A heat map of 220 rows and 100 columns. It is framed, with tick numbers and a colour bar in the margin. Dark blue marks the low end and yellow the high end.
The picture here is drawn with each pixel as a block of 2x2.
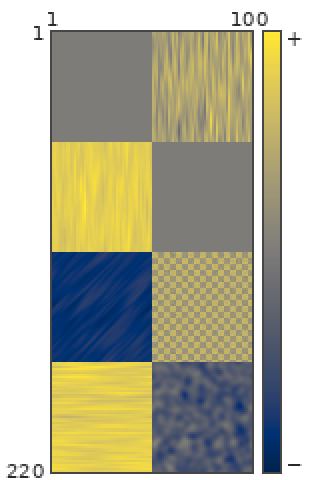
It is made of 4 by 2 panels. Panel 1,1: middling, flat. Panel 1,2: high, streaked downward. Panel 2,1: very high, streaked downward, faint in contrast. Panel 2,2: middling, flat. Panel 3,1: very low, slanting up to the right, faint in contrast. Panel 3,2: high, checkered. Panel 4,1: very high, streaked across, faint in contrast. Panel 4,2: low, blotchy.
